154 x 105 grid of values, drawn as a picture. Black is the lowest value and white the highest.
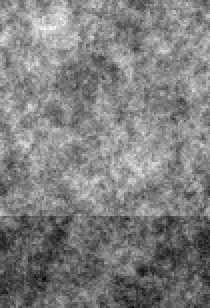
Overall the values sit about 50% of the way up the scale. The ninth with the highest average is the top left. The top part is higher, up to a seam about 70% of the way down. No regular stripes run through it. The field is mottled with small blotches.
